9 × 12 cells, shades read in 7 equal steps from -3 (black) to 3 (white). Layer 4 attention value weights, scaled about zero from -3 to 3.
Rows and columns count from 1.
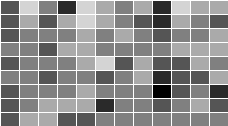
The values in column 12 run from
-2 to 1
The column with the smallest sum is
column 9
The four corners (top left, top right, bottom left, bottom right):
-1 1 -1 0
